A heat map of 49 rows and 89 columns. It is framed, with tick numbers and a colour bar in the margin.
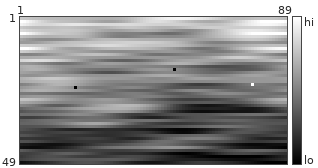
The bottom right is the ninth with the lowest average. Three lone cells stand out: one far higher and two far lower than their neighbours. The grain runs across in streaks. There is an overall slope up to the top.
